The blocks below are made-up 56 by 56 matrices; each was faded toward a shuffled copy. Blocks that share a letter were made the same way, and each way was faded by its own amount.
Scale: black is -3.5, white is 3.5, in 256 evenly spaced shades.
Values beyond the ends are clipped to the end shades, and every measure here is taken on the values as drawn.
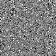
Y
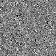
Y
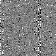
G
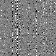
G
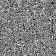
Y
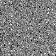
Y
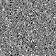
Y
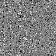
Y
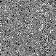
Y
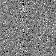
Y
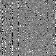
G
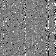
G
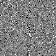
Y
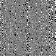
G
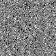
Y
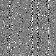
G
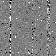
G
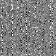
G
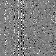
G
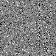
Y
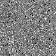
Y
